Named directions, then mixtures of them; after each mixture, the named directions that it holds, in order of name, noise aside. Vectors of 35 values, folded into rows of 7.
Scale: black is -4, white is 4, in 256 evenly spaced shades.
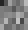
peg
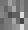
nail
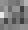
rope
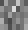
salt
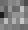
rope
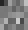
peg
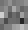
nail, rope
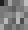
peg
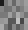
peg, salt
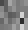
nail, peg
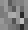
nail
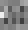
rope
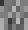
peg, salt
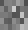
nail, salt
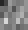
peg, rope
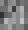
rope, salt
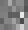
nail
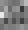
rope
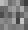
peg, rope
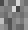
salt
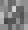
rope, salt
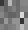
nail, peg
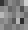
peg, rope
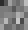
peg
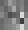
nail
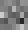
nail, rope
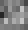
rope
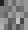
peg, salt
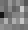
rope
